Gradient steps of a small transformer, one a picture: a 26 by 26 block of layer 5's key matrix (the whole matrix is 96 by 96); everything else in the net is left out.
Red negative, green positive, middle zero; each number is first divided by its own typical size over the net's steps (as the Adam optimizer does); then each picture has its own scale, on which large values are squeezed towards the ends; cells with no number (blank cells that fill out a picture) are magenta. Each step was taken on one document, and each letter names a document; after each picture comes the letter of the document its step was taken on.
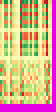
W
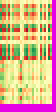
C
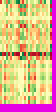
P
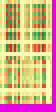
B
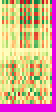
W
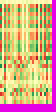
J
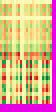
P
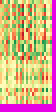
J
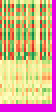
J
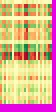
P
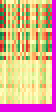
B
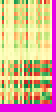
W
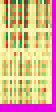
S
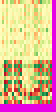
W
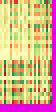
S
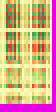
B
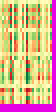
C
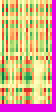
C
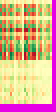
P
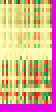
W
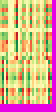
C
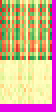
J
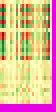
C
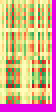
B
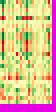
C
